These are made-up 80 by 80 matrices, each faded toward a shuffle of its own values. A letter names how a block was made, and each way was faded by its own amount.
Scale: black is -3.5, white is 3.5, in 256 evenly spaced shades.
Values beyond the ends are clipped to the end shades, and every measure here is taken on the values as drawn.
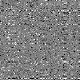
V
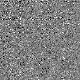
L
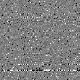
V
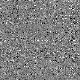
L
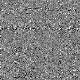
L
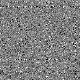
L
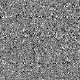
L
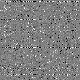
V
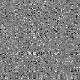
V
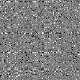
V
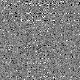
L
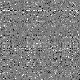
V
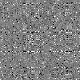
V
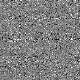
L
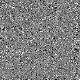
L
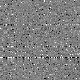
V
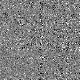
L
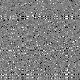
V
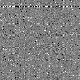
V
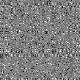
V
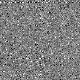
L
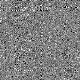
L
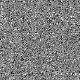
L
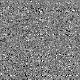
L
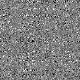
L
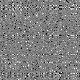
V
